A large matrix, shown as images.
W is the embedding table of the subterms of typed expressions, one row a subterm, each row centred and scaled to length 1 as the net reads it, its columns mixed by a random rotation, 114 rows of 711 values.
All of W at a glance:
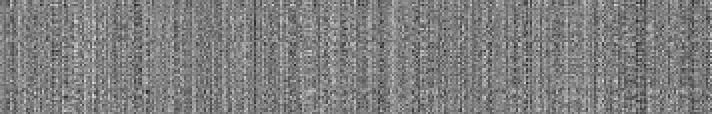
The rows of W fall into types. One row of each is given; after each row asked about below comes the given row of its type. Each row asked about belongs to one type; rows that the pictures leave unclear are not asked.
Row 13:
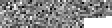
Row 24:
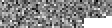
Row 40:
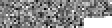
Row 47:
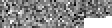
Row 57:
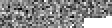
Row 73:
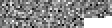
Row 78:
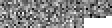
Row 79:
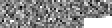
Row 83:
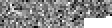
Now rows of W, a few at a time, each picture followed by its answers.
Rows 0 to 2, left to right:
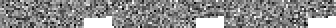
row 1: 13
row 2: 40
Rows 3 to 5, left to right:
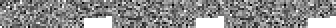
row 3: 13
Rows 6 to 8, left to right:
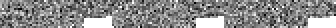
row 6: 57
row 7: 13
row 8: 40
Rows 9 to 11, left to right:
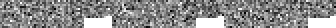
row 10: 83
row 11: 78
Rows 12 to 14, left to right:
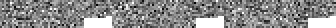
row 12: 73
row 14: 47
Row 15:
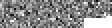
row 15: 79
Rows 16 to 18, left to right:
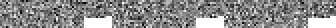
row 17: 73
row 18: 78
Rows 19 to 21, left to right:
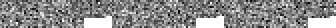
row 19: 24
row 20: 40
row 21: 83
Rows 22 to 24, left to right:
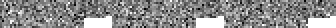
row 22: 47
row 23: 73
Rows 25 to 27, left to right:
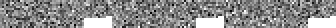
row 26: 13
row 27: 47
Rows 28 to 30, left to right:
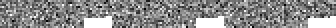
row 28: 40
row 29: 57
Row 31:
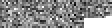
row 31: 47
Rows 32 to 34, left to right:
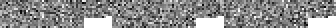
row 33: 73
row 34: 40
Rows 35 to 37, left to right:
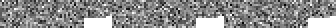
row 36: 40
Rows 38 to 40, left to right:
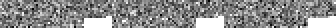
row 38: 57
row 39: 79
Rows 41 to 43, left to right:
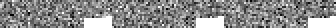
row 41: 79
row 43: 83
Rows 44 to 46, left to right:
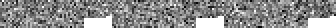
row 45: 83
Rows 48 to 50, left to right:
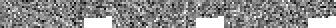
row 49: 78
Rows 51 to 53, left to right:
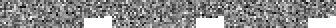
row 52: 78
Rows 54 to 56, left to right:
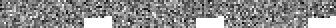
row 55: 24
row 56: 78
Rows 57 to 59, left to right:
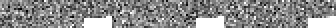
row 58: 47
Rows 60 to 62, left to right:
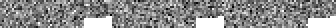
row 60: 83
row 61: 83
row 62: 57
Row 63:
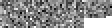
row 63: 78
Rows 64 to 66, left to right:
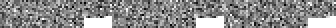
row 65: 73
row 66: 79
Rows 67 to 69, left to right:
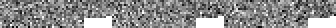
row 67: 24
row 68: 78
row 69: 83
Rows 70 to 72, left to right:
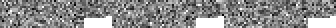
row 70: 47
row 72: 78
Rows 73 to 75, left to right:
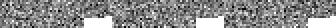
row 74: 24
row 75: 57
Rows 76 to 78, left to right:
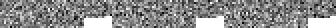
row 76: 40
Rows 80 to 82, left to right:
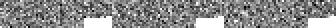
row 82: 79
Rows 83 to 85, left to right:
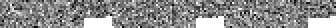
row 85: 78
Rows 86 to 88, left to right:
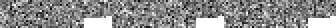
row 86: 13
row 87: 83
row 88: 24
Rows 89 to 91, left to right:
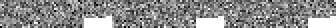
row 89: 73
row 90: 24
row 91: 24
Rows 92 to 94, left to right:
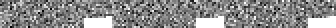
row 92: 13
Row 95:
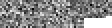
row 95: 57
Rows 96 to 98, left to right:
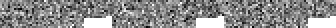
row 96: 57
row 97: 83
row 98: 24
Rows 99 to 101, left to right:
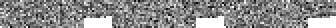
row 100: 83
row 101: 13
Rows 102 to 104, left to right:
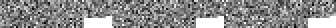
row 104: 47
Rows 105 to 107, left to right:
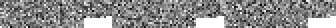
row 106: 73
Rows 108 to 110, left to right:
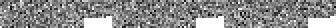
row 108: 13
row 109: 13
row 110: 78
